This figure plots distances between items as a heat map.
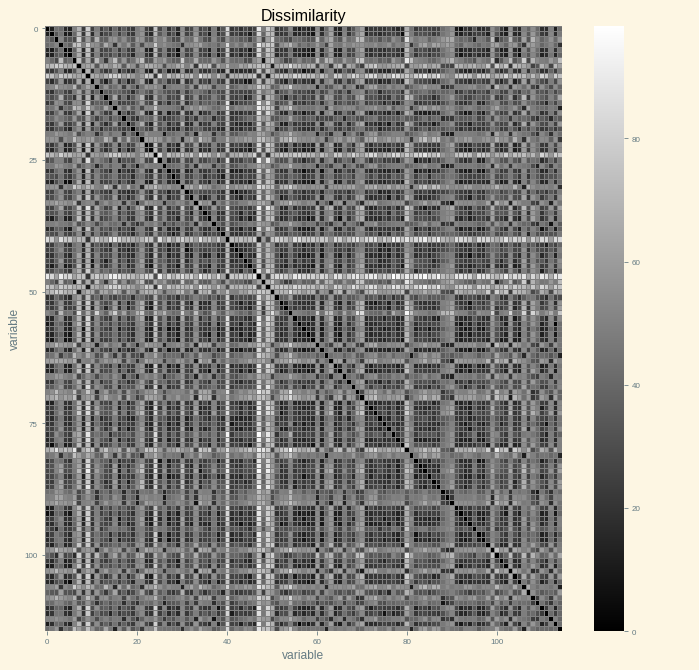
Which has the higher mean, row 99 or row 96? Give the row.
99
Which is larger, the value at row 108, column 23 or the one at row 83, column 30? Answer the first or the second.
the second
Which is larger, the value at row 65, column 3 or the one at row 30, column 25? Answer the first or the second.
the second
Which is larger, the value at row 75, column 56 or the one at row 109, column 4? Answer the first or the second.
the second
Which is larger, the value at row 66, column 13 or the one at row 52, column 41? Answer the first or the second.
the first
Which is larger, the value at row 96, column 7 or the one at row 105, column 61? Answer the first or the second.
the first
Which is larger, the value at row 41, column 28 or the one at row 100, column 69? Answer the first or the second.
the second
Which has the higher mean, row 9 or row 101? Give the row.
9
